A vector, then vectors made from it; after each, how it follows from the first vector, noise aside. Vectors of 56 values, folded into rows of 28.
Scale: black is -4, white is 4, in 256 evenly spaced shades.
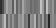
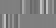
partly zeroed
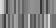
negated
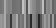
wrapped around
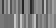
wrapped around
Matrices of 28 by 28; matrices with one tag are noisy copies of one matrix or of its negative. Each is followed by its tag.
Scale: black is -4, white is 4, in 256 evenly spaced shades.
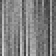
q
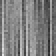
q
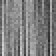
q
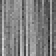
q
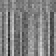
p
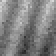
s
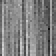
q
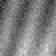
s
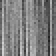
q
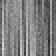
q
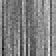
q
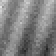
s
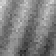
s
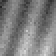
s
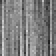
q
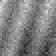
s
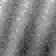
s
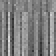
p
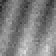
s
